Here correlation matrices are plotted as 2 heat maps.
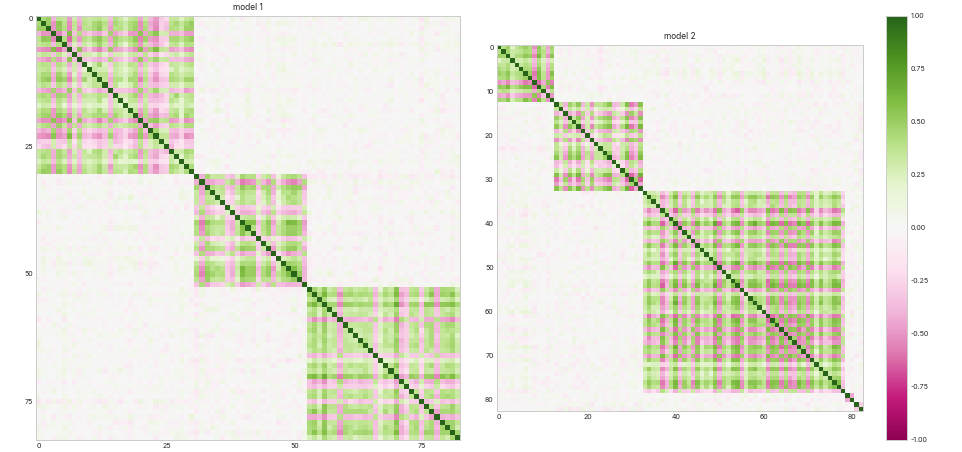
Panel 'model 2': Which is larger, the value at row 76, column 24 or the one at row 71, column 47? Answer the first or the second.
the second
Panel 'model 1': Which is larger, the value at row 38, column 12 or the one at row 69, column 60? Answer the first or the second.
the second
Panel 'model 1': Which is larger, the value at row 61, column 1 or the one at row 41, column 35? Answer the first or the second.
the second
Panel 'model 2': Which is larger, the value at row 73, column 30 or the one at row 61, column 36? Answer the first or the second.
the first
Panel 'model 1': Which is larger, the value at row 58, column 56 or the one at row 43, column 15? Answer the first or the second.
the first
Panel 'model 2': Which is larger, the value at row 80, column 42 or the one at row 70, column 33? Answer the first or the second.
the first
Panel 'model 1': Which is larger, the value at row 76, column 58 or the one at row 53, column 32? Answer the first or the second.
the first
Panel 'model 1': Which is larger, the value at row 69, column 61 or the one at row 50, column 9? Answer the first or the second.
the first
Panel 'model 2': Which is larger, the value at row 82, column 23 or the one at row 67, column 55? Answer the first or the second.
the second
